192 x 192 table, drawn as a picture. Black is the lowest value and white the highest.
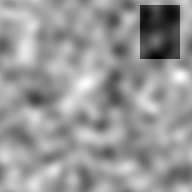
The top right is the roughest part. In the top right lies a patch that is lower than the rest. Most values sit high, with a long tail of low ones. Neither half mirrors the other. The ninth with the lowest average is the top right.
